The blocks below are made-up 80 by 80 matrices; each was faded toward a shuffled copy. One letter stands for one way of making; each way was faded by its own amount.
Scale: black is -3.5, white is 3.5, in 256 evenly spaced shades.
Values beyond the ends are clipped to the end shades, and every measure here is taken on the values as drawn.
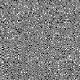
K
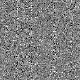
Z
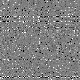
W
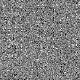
Z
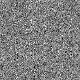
Z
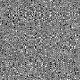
K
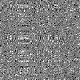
K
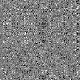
K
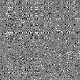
W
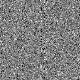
Z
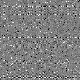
W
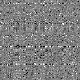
W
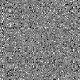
K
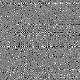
W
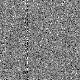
Z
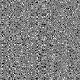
K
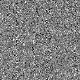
Z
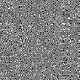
K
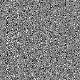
Z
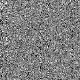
Z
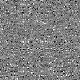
K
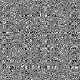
W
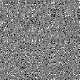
K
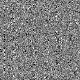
Z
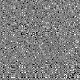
W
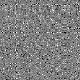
K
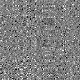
K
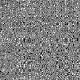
K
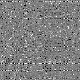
W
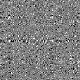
K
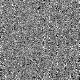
Z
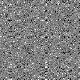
K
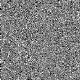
Z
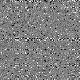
W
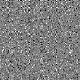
K
